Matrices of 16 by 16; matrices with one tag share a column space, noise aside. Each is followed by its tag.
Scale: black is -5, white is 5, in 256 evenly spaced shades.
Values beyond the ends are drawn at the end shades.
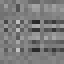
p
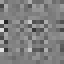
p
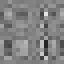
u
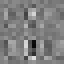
u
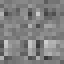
u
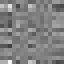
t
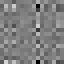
t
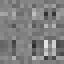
u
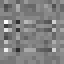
p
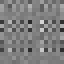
p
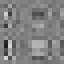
u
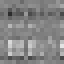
u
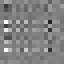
p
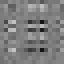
p
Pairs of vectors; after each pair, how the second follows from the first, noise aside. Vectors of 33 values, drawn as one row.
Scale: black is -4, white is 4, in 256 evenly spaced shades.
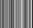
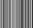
sign-scrambled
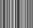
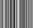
negated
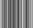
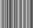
sign-scrambled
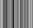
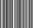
sign-scrambled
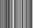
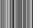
negated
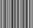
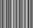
negated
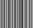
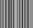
sign-scrambled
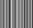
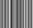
negated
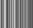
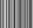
sign-scrambled
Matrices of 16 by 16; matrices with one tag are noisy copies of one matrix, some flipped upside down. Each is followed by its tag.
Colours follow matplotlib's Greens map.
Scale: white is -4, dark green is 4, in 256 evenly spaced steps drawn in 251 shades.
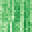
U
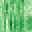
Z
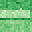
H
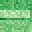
H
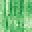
Z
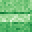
H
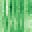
Z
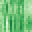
Z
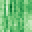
Z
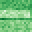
H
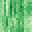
Z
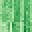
U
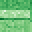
H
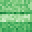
H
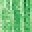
U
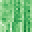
U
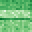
H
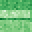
H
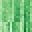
U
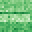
H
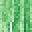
U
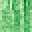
U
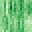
Z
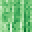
U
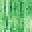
Z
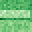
H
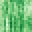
Z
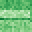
H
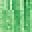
U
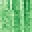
U
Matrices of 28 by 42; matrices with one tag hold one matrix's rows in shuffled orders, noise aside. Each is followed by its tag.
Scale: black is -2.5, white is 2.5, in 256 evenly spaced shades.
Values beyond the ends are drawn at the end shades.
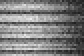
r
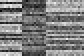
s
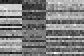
s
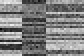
s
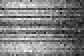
r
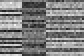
s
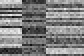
s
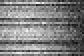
r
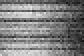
r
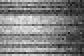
r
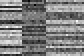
s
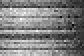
r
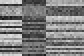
s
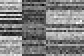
s
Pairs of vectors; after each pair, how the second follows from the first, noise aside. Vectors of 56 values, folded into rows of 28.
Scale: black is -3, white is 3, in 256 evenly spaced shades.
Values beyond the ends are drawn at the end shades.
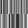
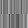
shrunk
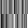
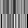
sign-scrambled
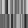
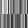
sign-scrambled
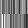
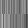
shrunk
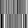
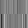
shrunk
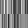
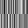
sign-scrambled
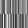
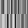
sign-scrambled
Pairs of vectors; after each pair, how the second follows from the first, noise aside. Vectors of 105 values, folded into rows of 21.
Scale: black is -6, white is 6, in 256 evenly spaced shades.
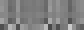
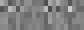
wrapped around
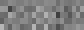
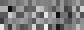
scaled up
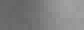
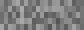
shuffled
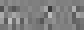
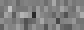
shuffled
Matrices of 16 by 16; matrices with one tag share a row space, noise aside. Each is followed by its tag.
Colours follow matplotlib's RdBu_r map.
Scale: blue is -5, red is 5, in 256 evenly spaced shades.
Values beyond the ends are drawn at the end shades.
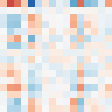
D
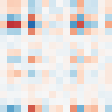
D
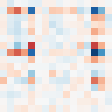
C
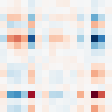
C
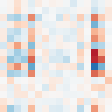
C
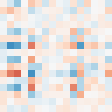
D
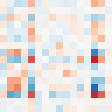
C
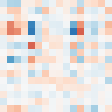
D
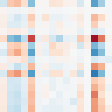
C
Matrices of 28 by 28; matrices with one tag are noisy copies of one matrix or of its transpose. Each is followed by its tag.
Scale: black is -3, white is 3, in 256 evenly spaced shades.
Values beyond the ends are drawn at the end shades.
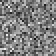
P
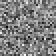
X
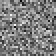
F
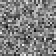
X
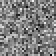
X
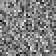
F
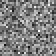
P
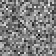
P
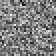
F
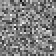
F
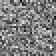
F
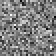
F
